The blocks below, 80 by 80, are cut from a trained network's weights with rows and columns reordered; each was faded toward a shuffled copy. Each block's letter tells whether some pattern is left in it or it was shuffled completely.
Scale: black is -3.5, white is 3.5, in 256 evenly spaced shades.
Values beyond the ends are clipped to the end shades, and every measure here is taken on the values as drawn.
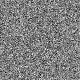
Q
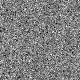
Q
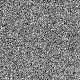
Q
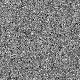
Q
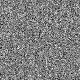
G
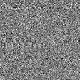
G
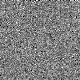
G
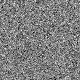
Q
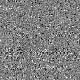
G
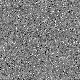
Q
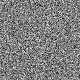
Q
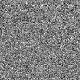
G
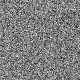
Q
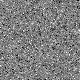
Q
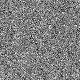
G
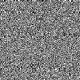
G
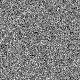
Q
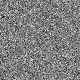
Q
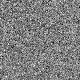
Q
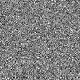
G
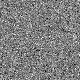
Q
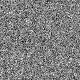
Q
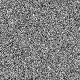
Q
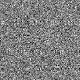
G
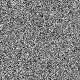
Q
